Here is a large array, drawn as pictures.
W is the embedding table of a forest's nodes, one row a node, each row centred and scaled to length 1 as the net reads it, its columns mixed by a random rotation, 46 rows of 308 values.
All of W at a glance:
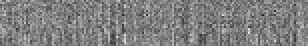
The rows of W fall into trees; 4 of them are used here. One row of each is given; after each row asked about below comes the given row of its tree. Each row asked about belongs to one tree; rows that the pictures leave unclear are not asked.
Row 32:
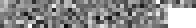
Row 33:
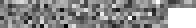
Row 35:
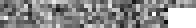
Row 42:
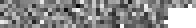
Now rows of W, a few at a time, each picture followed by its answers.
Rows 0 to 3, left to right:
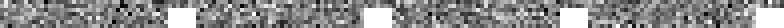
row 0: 42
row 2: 33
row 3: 32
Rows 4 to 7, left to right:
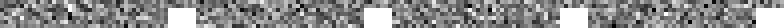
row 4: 35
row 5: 35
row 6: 42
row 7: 35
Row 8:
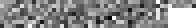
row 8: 32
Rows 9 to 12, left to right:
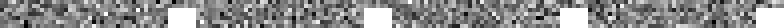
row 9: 35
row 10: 32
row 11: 33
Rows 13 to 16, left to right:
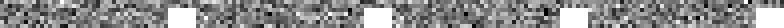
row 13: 33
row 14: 33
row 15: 33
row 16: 32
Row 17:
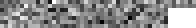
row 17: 35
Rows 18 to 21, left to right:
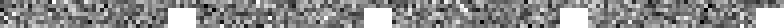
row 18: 35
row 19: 33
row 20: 35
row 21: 42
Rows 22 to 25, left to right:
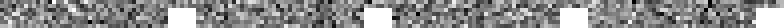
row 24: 33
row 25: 42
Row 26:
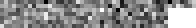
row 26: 42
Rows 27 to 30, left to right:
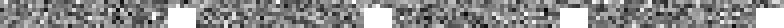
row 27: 42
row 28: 32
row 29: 33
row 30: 33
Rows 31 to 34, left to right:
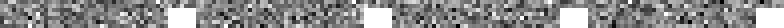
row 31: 32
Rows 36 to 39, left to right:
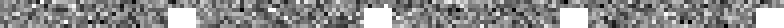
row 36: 35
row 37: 42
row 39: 35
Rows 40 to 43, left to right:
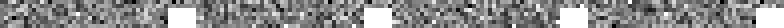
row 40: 35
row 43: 35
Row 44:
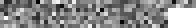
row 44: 35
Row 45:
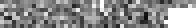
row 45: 42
